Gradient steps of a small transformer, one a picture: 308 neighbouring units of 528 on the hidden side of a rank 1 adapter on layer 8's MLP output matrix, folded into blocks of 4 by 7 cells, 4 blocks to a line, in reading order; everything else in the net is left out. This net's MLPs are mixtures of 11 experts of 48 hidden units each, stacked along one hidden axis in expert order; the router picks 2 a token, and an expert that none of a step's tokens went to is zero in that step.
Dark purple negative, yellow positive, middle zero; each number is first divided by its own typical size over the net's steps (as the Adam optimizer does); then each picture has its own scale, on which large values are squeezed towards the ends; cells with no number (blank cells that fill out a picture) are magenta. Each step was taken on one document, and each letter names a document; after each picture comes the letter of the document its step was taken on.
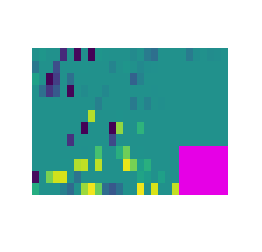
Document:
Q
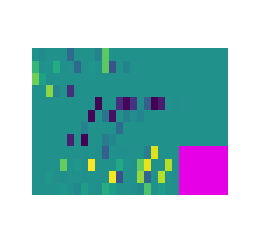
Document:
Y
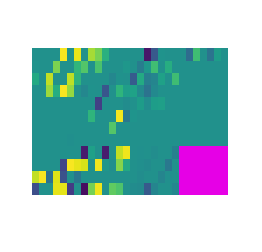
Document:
Q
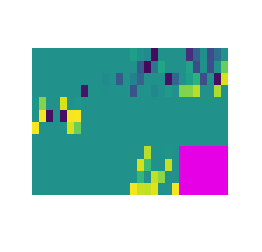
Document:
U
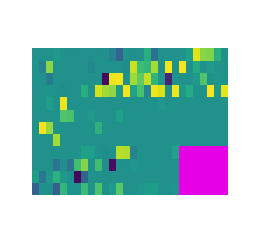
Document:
Q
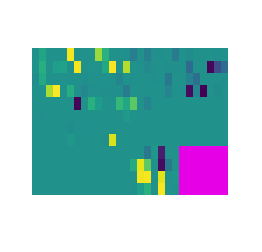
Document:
Y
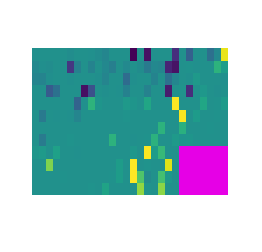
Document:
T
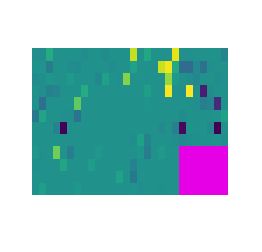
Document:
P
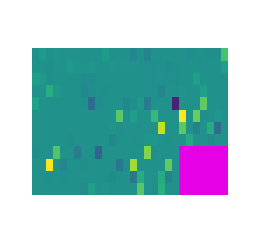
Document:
T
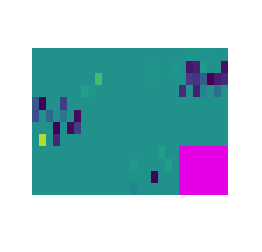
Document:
U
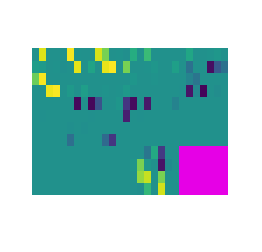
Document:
Y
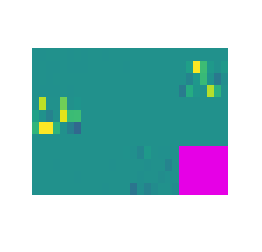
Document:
U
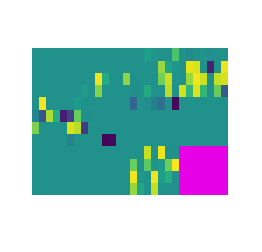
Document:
U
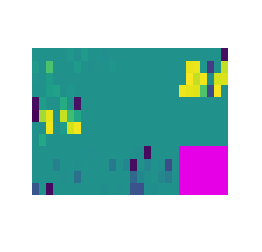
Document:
U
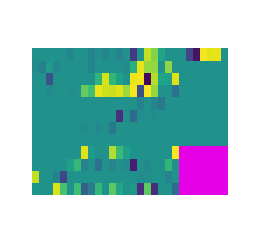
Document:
Q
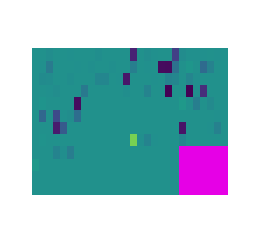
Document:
P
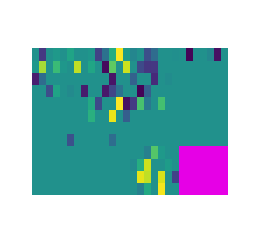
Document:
Y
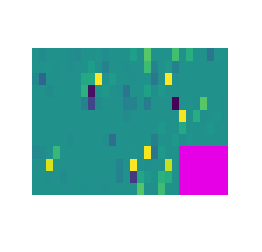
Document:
T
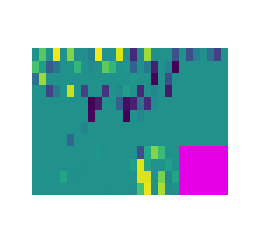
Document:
Y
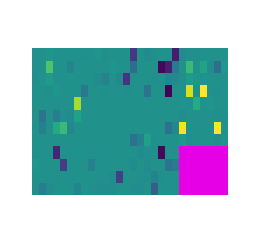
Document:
P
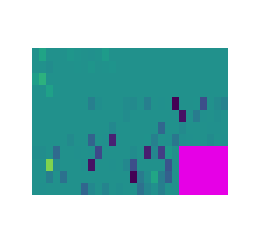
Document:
T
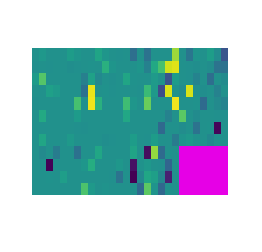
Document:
T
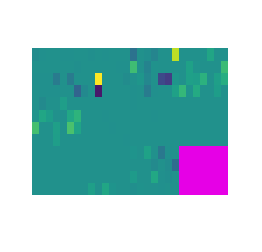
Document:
U
